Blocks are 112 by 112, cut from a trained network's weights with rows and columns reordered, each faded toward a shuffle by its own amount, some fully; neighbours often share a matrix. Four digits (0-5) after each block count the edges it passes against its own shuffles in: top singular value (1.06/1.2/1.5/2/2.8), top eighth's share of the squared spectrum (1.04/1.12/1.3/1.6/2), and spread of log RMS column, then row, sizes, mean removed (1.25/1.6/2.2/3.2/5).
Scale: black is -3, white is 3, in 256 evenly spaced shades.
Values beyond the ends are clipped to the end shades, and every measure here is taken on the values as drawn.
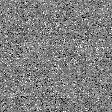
1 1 1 0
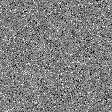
0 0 0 0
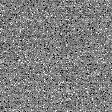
2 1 1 0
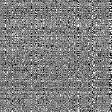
4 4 4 1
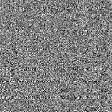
4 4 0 3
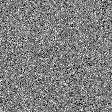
0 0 0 0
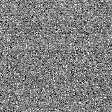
1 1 1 0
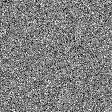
0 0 0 0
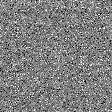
1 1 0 0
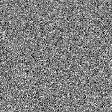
3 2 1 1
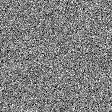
0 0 0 0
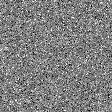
0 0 0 0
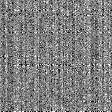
4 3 1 3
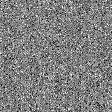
1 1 0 0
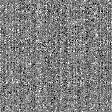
3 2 0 2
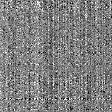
4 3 1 3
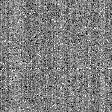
3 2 0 2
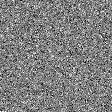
2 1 0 0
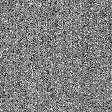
2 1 0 1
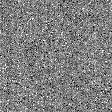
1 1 0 0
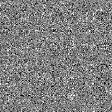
2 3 2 3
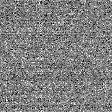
2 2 1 0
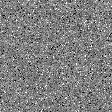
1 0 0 0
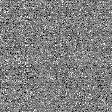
2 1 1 0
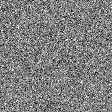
1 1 0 0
